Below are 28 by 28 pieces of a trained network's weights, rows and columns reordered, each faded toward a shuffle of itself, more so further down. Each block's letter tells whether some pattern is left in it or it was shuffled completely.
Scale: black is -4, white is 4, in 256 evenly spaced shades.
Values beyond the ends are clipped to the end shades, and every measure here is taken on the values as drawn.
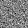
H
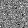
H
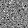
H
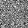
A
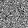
H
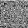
A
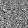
A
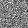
H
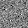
H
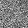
H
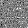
A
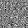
A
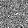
H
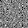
A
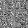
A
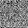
A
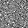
H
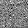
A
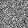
H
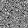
A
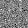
A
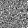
H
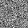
A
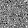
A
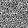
A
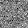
A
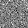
A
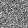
H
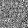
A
